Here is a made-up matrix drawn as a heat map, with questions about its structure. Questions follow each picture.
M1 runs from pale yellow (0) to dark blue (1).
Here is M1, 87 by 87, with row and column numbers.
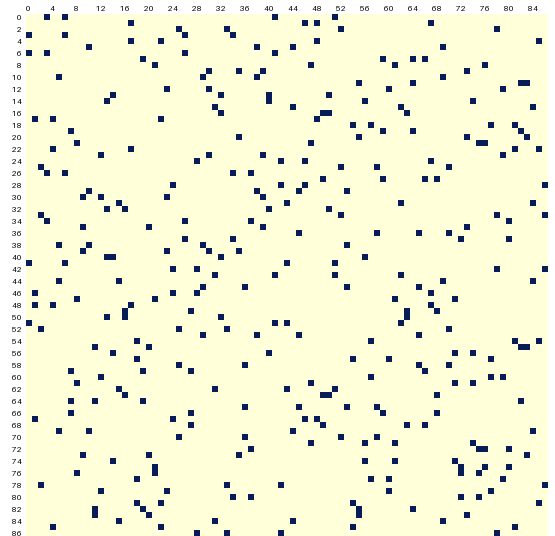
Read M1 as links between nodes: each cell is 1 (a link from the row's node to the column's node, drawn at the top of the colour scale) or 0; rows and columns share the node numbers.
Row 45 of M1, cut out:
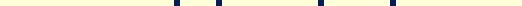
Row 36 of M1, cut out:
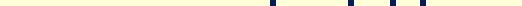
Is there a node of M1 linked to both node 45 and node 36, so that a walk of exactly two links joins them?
yes
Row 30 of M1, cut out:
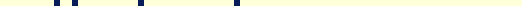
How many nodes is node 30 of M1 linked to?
4
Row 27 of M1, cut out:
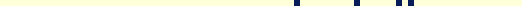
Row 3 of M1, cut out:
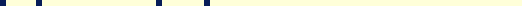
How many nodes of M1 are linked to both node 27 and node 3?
0
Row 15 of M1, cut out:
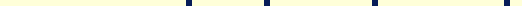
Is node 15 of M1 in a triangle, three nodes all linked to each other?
yes
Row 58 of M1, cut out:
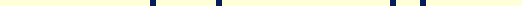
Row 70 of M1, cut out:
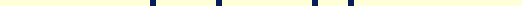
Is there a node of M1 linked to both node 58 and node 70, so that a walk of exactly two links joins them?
yes
